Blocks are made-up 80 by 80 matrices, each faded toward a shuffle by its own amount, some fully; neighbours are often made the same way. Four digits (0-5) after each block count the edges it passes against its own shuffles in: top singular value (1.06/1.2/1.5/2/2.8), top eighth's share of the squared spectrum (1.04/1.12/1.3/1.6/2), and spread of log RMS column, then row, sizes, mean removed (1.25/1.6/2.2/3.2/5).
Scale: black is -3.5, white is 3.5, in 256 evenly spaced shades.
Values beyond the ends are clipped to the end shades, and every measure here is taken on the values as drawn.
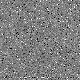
3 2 0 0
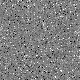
0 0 0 0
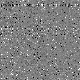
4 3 1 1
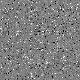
3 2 1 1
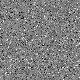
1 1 0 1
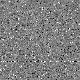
2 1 0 1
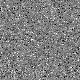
0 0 0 2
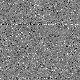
2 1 0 1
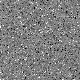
0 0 0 0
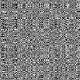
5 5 3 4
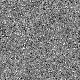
2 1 0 0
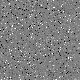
0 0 0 0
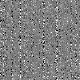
2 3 3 0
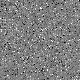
2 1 0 0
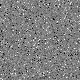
0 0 0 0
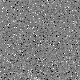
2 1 0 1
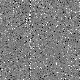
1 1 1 0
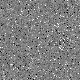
1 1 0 0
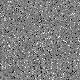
2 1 0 0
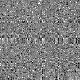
4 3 2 2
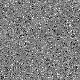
3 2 0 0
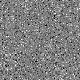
3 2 1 0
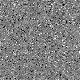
3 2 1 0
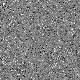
0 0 0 0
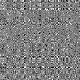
5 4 3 3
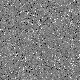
0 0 0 0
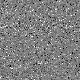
2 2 0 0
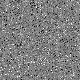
2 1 0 0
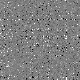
2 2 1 2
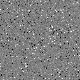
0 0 0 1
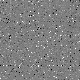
2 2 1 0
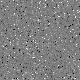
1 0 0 0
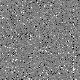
2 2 1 1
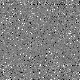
2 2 1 1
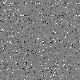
2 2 1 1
